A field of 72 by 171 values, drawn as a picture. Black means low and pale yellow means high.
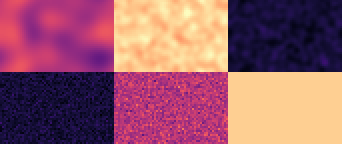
It is made of 2 by 3 panels. Panel 1,1: middling, smooth. Panel 1,2: very high, blotchy, faint in contrast. Panel 1,3: very low, blotchy, faint in contrast. Panel 2,1: very low, fine-grained, faint in contrast. Panel 2,2: middling, fine-grained. Panel 2,3: very high, flat.
